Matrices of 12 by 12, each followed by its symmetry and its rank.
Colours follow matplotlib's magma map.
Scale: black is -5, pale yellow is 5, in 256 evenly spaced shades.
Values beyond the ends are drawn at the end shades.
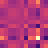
symmetric, rank one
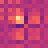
symmetric, rank two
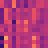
neither, rank two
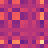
symmetric, rank one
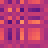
symmetric, rank one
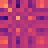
symmetric, rank two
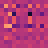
neither, rank two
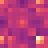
symmetric, rank two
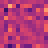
antisymmetric, rank two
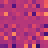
antisymmetric, rank two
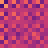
symmetric, rank two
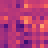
antisymmetric, rank two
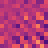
antisymmetric, rank two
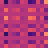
neither, rank one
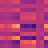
neither, rank one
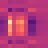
neither, rank one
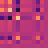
symmetric, rank one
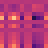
neither, rank one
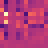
neither, rank two
